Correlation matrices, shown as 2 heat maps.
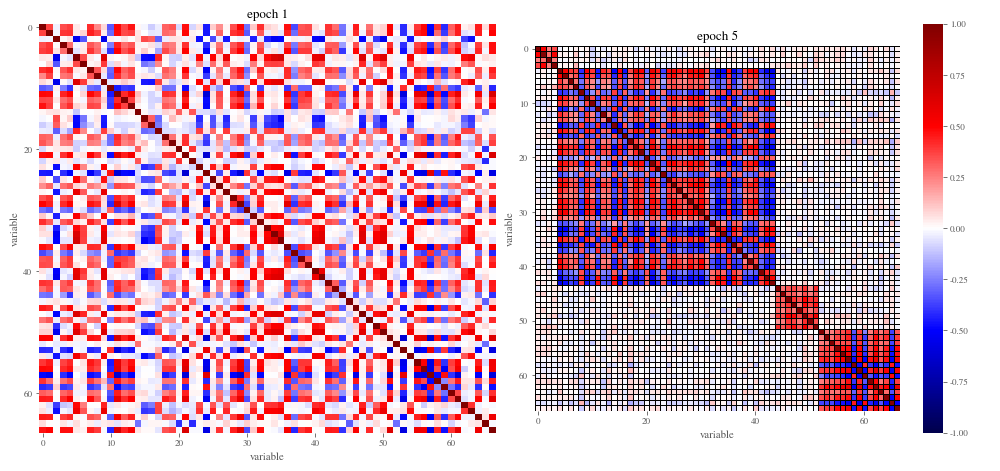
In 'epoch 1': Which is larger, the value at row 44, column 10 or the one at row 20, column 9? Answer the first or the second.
the first
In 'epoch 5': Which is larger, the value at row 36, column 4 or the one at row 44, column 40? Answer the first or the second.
the second
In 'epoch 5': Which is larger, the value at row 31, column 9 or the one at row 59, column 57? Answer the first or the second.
the second
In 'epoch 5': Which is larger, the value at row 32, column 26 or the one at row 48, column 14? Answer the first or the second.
the second
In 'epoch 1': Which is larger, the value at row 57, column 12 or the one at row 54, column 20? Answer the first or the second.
the second
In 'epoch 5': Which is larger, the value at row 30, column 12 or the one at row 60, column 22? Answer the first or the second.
the first
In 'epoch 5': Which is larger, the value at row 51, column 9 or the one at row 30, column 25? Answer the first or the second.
the second
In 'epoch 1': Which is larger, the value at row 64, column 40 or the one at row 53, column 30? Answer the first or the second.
the second
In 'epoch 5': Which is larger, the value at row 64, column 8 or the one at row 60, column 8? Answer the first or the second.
the second
